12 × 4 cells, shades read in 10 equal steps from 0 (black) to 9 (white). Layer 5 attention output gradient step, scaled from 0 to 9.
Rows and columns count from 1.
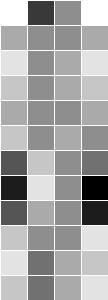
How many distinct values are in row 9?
4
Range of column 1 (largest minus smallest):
8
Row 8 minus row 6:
-6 3 -1 -5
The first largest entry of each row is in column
1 1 1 1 1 1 2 2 2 4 1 4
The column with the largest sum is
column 1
